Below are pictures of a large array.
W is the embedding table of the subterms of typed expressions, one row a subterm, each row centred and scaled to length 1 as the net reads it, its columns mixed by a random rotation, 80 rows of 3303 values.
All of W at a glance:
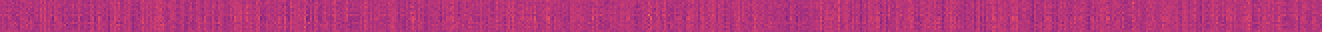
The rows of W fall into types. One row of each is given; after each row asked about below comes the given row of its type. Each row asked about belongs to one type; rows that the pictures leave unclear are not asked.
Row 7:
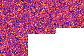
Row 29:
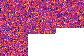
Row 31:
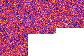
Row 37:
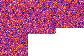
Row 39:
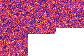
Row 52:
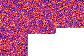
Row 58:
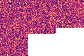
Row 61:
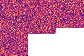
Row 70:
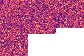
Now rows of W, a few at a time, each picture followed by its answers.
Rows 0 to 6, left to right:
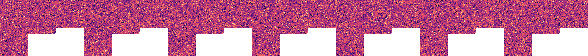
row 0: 52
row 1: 39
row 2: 31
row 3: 61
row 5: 7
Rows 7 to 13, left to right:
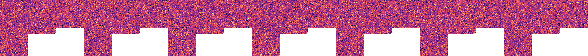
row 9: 29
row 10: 39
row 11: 52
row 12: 31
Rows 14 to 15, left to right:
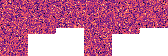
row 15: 7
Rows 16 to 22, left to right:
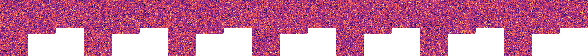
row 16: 52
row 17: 70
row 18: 52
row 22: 29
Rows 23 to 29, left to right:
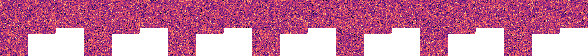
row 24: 29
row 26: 70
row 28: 39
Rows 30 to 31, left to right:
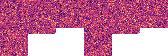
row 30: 70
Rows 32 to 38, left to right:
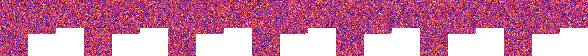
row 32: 7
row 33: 70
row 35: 31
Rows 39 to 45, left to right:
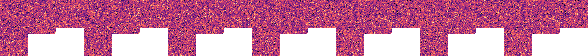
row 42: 52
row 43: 70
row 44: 29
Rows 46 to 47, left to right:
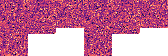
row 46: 61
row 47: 61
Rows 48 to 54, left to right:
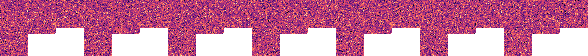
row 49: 52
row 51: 7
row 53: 7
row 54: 70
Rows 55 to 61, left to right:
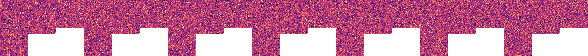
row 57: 52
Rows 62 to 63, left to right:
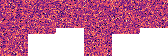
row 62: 70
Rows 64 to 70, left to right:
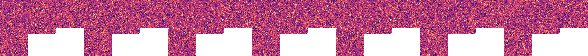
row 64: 7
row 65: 29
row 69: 58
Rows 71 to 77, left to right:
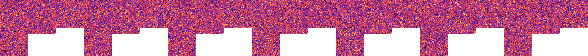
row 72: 7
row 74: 37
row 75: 29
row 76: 39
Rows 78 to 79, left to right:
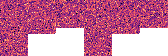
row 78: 29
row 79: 37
